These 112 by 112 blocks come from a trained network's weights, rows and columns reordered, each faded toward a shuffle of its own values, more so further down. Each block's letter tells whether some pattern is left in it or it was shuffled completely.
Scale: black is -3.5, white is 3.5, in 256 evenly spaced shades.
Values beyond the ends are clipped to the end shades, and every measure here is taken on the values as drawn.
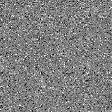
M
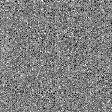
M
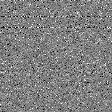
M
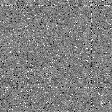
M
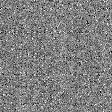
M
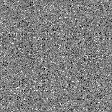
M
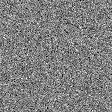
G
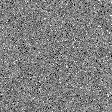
G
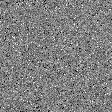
G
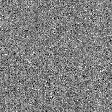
M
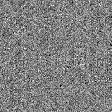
M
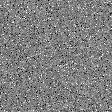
G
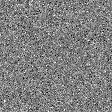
G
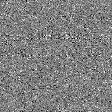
M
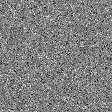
G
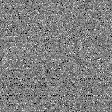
M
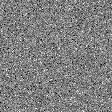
G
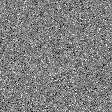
G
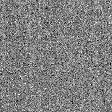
M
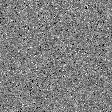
G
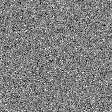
G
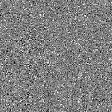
M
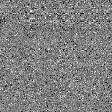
M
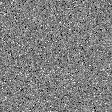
G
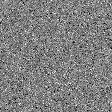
G
